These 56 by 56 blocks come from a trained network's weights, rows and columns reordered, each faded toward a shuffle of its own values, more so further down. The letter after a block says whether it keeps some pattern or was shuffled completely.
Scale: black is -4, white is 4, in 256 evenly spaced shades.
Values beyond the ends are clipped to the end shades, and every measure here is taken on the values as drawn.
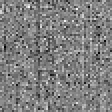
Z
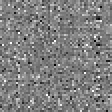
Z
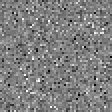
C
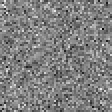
C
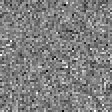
Z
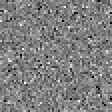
C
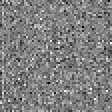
Z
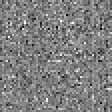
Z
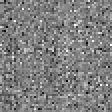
Z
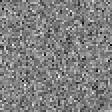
C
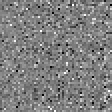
Z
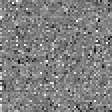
Z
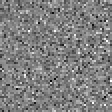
C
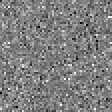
C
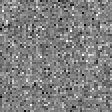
Z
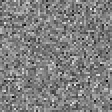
C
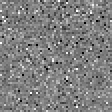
C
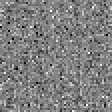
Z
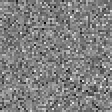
C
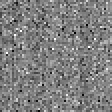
Z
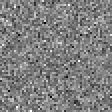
C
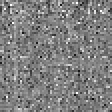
Z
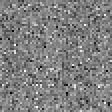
Z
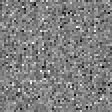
Z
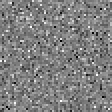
C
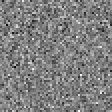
C
